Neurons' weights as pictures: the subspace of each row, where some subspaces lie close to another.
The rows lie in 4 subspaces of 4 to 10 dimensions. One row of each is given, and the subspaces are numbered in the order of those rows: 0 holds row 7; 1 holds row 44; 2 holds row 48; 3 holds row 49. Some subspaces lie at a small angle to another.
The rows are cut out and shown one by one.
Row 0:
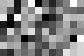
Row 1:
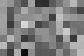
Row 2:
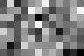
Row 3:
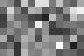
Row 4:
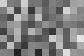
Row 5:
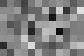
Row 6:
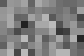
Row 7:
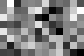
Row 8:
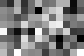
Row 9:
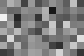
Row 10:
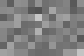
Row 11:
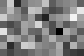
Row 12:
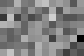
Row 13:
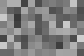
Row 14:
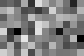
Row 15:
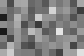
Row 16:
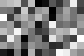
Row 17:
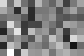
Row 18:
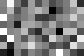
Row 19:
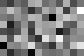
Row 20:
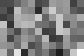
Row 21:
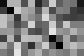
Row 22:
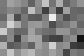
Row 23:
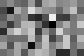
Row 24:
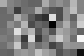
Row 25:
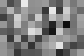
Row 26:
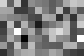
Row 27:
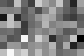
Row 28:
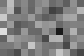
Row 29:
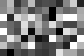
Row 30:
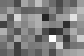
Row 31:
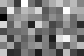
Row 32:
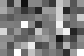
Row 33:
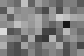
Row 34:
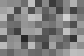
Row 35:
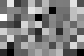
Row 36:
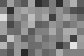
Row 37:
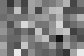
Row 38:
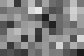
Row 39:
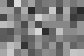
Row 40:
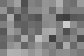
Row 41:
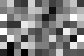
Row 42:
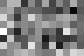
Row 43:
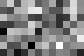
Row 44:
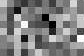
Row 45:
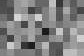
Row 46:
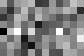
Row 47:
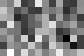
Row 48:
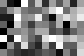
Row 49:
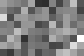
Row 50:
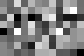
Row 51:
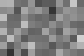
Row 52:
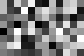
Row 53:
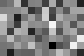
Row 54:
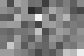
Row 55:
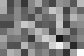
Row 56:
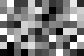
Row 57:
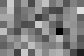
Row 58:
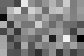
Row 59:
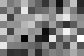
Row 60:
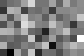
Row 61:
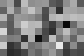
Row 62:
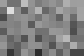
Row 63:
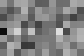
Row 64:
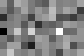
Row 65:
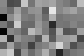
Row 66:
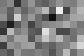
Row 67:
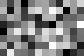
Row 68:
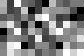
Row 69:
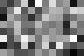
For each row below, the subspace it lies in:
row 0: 2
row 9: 3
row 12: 2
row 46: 0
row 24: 1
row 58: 1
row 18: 0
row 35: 3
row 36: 1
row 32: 1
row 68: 3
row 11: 0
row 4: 1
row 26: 1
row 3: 1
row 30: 1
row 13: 2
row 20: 1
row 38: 0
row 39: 2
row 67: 1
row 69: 2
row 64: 3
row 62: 1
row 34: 2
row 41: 0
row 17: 1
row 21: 1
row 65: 0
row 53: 2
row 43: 1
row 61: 2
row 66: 2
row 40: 2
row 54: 3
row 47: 1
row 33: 2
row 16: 0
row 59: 2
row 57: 0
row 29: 3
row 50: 2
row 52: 2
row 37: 0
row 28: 0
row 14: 0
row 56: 0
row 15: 3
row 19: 2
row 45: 1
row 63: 0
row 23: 1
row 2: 3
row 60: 1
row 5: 2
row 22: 2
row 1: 1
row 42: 2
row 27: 3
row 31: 1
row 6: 1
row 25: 2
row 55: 1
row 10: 3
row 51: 1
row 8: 0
